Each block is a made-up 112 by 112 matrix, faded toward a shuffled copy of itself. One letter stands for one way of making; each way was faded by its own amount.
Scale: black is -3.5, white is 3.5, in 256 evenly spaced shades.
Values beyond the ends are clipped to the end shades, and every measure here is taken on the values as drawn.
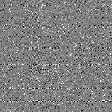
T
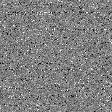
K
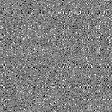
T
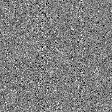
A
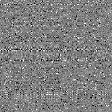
T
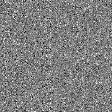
A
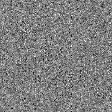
A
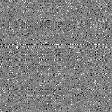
T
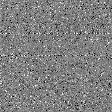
K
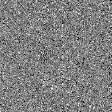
A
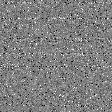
K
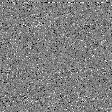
K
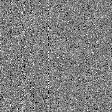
A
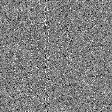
A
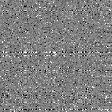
T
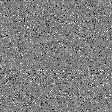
K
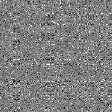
T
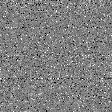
K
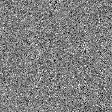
A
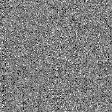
A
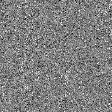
A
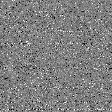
K
